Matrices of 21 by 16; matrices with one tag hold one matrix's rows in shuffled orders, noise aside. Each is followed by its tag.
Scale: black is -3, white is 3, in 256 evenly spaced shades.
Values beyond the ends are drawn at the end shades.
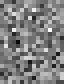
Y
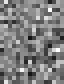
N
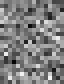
N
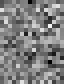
N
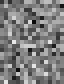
Y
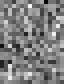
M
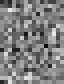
M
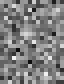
Y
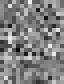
M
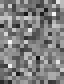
M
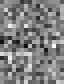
M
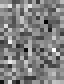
M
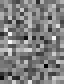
M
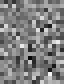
N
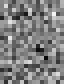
M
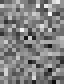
N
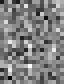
M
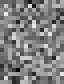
Y
